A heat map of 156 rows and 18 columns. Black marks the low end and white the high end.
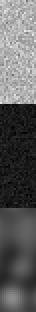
It is made of 3 by 1 panels. Panel 1,1: high, fine-grained. Panel 2,1: very low, fine-grained, faint in contrast. Panel 3,1: low, smooth.
